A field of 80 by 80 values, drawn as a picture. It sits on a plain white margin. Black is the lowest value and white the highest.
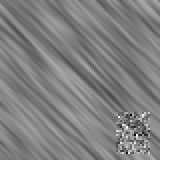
Roughest part: bottom right. Histogram: heavy tails on both sides. Odd patch: rougher, in the bottom right. Grain: diagonal, down to the right.
